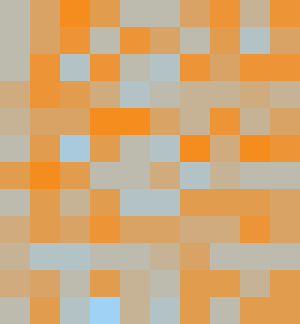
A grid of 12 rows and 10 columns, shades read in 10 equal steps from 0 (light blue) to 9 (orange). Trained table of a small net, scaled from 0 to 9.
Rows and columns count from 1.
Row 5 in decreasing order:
9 9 8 6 6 6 6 4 4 4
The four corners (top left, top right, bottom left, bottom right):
3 8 3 7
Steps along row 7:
up down down same up down up down same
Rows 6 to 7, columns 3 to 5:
1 7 3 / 7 3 3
